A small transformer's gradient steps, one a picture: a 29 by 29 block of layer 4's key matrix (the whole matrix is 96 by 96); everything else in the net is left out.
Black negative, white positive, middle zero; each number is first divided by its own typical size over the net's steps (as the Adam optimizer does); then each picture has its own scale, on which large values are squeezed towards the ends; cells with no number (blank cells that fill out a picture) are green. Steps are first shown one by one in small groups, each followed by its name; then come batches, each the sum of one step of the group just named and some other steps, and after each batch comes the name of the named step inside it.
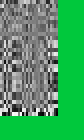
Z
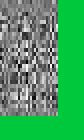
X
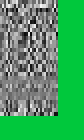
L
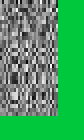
X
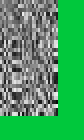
Z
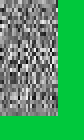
X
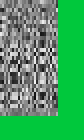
X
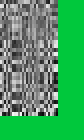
Z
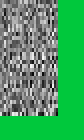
Z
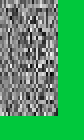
L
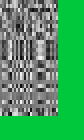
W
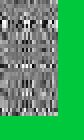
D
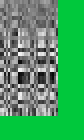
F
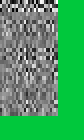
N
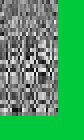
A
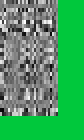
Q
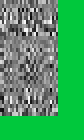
Q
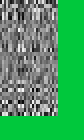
N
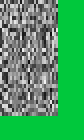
Q
